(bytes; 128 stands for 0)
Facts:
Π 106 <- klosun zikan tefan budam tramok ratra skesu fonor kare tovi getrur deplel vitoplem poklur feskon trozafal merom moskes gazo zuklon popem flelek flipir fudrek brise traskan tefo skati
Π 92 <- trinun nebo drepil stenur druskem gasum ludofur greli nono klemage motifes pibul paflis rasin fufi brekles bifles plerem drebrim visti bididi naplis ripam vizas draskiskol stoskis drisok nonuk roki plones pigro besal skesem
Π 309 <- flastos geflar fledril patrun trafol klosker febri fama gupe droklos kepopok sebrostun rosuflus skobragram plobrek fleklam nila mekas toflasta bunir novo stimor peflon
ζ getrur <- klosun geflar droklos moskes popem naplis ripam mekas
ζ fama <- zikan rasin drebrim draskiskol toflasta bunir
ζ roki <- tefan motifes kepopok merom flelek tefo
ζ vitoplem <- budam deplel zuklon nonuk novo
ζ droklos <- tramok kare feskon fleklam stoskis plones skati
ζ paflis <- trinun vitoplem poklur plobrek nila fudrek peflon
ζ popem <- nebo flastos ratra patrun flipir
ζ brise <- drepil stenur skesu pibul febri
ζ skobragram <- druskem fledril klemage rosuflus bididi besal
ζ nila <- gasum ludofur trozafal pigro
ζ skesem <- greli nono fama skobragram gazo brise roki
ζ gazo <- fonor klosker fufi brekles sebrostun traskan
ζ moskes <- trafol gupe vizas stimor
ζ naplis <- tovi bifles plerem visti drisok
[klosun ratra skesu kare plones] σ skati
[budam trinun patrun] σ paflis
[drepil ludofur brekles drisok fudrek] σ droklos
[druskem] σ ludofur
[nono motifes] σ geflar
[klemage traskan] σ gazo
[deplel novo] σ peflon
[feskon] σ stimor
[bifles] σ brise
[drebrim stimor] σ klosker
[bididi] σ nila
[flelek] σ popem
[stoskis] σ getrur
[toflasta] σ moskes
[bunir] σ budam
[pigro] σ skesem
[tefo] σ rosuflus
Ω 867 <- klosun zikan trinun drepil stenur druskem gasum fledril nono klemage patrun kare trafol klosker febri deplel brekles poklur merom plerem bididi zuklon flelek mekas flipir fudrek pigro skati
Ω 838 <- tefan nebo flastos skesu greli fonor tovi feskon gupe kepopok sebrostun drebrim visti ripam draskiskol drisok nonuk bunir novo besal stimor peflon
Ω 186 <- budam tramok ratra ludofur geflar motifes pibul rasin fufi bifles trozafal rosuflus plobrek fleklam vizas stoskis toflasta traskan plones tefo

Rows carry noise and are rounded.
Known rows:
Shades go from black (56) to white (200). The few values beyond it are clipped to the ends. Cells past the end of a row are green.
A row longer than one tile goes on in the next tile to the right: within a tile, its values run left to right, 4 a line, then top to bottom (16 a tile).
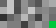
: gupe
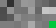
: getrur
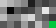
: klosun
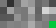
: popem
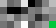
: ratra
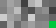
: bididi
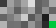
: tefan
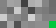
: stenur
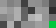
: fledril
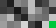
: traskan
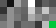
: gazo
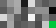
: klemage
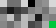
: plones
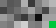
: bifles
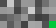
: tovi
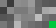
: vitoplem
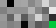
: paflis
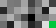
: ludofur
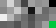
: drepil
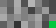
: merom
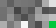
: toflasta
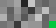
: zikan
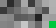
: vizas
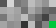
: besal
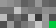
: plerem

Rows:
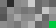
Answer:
brise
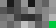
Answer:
tramok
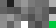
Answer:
tefo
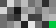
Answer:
feskon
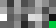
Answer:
trinun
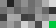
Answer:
rosuflus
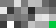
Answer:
klosker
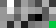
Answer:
drisok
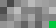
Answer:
skesem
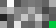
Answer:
novo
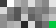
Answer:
drebrim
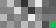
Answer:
nono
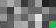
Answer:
deplel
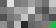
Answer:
nonuk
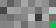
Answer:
naplis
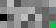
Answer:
peflon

